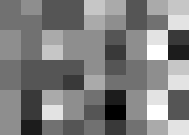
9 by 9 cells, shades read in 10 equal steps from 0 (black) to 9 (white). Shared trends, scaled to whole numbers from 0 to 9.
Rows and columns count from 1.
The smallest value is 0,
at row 8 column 6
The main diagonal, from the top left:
4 4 6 5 5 4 5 9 8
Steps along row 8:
down up down down down up up down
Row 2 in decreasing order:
8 6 5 4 4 4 3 3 3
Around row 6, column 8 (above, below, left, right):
5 8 4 8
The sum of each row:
44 40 43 43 37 39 39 40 37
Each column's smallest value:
4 1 3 2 3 0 3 4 1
